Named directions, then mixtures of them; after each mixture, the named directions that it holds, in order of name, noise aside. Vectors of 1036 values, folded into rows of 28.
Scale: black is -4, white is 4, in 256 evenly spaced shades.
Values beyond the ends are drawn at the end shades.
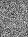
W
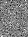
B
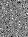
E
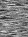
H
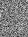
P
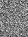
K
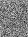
W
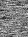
E, H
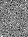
B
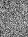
K, W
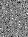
E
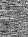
E, H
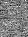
B, H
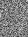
P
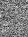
H, P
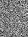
E, K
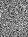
P, W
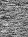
H, P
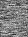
H, W
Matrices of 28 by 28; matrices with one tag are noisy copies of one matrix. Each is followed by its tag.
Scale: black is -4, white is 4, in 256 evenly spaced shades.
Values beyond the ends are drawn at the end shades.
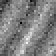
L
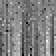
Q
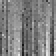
Q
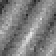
L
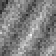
L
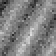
L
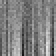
Q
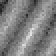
L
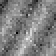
L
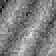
L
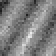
L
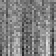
Q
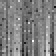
Q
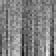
Q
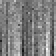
Q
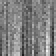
Q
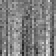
Q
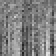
Q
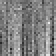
Q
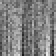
Q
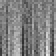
Q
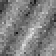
L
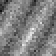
L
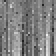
Q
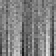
Q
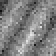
L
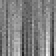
Q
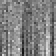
Q
